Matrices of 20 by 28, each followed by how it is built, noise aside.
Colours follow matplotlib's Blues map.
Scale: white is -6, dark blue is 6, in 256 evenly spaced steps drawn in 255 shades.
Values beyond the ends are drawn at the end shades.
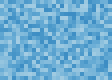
noise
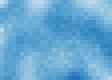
smooth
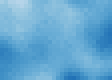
smooth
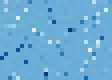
sparse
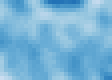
smooth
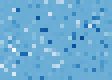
sparse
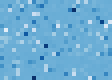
sparse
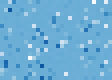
sparse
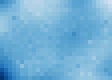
smooth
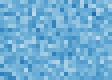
noise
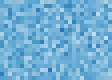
noise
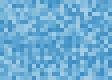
noise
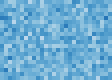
noise
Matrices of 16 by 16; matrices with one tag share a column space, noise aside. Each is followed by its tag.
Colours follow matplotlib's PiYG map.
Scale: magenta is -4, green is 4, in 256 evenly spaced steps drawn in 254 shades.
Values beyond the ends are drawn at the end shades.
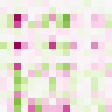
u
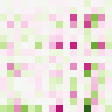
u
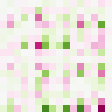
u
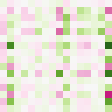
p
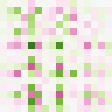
p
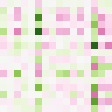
p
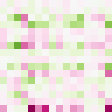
u
